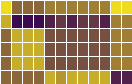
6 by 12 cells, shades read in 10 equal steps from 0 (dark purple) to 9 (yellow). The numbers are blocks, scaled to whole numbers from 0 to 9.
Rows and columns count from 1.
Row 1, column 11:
9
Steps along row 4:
up same same down same same same same same up same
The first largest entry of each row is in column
1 1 2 2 2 5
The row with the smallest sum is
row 2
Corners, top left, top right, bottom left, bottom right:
9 9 4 1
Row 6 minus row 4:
0 -3 -3 -3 4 3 4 4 4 4 -4 -4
